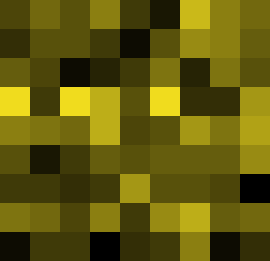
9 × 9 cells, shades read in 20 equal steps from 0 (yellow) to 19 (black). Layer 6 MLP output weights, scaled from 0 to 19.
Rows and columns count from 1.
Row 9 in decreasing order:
19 18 18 15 15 14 14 14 8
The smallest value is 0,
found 3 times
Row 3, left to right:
11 13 18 16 14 9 16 9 12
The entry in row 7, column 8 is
13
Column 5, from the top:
14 18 14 12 13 12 6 14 15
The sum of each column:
100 113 108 98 118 94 82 102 95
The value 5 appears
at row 5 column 9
